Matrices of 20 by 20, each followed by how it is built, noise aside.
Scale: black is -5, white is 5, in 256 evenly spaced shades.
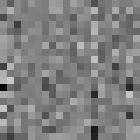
uneven columns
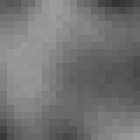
smooth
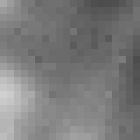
smooth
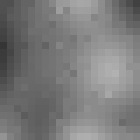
smooth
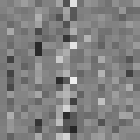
uneven columns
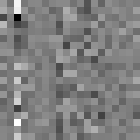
uneven columns
